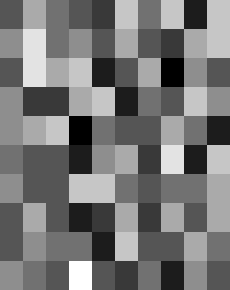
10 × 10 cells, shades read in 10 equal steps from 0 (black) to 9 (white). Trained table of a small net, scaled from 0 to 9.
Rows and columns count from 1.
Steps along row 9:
up down same down up down same up down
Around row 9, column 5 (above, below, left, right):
2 3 4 7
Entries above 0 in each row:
10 10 9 10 9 10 10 10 10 10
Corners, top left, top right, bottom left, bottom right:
3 7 5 3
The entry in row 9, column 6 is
7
